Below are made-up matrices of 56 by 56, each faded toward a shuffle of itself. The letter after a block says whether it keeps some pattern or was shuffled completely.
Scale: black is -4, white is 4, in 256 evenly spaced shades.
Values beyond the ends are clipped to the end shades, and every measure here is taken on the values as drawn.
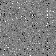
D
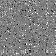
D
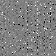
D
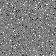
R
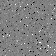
R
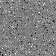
R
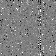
D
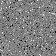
R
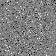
R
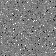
R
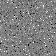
R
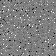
R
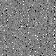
D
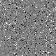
D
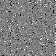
D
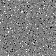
R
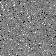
R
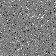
R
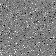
R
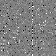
D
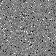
R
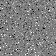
R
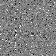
D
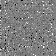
D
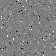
R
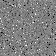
R
